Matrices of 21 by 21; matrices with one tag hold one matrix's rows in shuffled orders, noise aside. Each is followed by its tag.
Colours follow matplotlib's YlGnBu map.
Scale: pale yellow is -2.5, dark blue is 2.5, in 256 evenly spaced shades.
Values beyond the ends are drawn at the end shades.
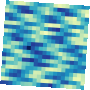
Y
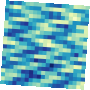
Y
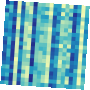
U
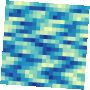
Y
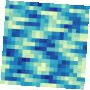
Y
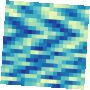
Y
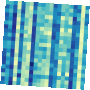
U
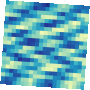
Y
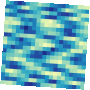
Y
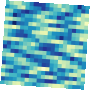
Y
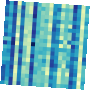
U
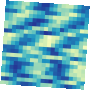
Y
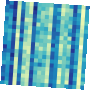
U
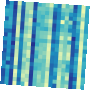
U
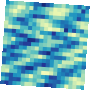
Y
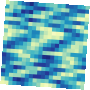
Y
